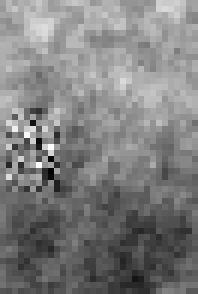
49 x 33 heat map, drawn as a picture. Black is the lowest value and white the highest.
Slope: up to the top. Roughest part: middle left. Stripes: none. Odd patch: rougher, in the middle left.
